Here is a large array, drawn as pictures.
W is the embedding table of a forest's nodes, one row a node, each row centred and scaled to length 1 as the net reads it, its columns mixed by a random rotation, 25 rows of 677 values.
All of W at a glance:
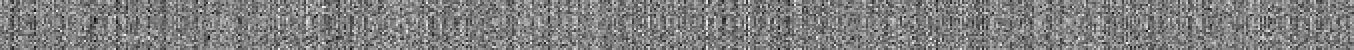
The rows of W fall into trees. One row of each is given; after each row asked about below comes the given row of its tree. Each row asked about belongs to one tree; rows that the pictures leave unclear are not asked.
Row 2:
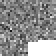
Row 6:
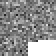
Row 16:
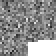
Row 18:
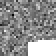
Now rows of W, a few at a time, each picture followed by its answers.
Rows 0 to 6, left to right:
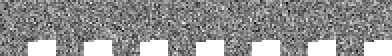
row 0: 16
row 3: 6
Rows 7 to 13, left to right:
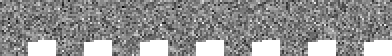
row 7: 18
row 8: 16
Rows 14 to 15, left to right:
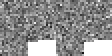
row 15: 2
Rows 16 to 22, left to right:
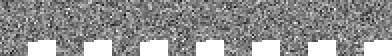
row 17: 16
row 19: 18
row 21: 6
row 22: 2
